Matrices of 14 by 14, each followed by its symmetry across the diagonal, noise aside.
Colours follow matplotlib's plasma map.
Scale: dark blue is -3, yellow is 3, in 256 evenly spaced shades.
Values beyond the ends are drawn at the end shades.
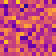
neither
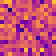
neither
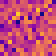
neither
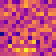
neither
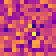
neither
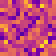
symmetric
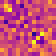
symmetric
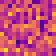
neither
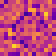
symmetric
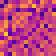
symmetric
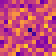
symmetric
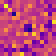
symmetric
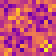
symmetric
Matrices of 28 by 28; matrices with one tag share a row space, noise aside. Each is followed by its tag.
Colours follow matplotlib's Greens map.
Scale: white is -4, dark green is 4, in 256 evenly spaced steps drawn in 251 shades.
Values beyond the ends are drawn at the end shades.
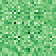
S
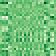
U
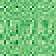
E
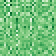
E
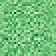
S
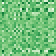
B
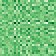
B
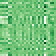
U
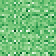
B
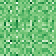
E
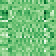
U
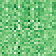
S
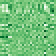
U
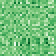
B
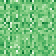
E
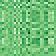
B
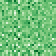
S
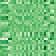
U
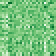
U
